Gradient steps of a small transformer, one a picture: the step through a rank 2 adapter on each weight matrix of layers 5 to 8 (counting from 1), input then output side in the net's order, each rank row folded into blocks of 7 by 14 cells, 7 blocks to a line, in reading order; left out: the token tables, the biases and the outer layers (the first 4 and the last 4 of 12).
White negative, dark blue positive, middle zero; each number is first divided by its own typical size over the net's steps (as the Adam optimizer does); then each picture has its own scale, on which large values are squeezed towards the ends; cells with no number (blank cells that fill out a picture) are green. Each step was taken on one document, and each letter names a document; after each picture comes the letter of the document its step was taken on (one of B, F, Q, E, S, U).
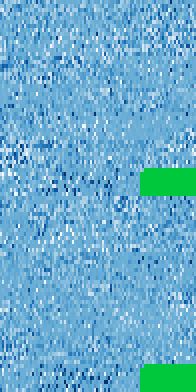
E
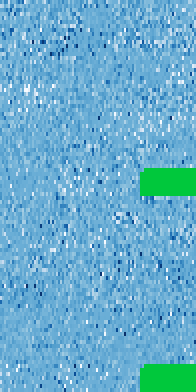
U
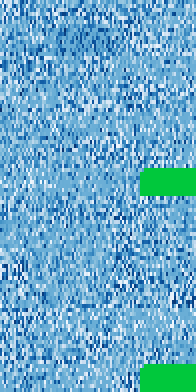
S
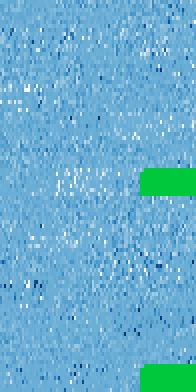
U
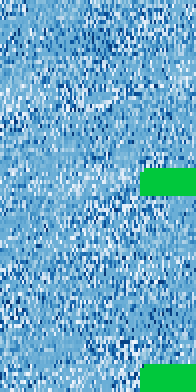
S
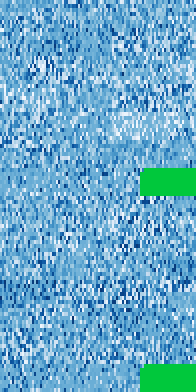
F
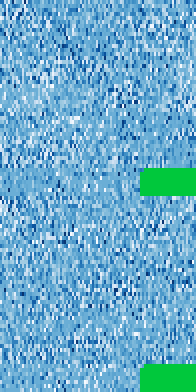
F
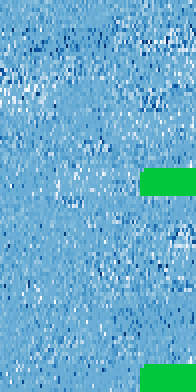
U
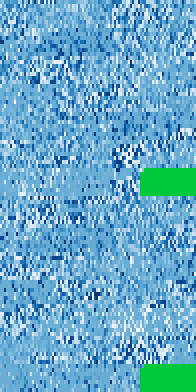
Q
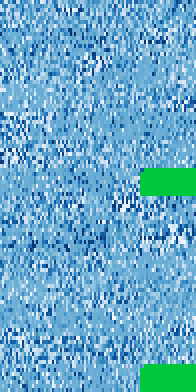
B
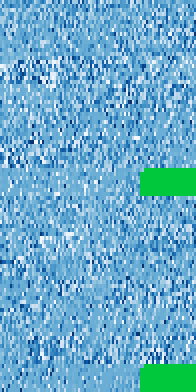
F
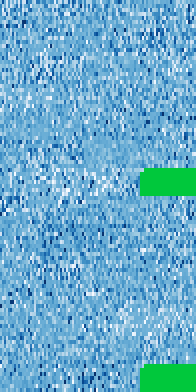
E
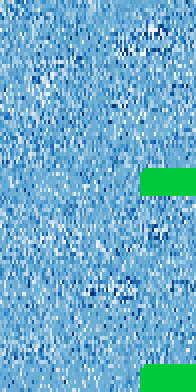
F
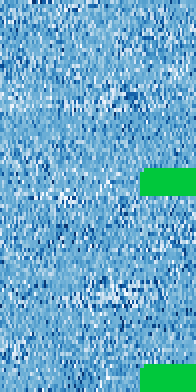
E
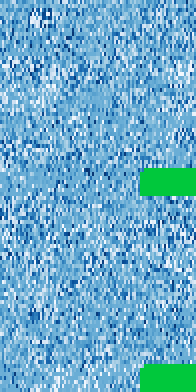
F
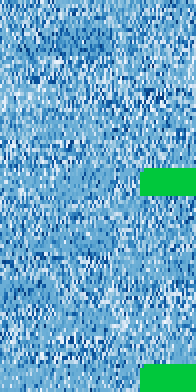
Q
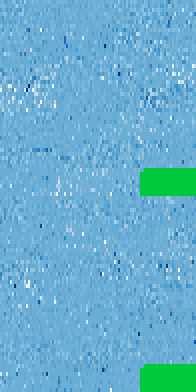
U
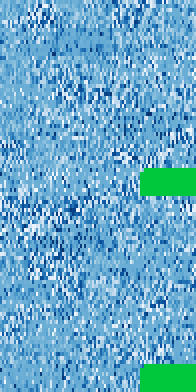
Q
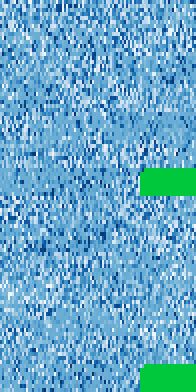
B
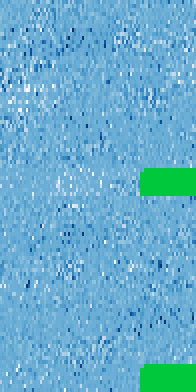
U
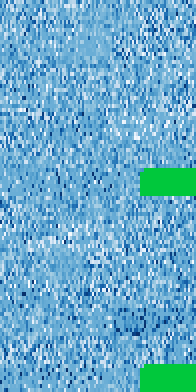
F
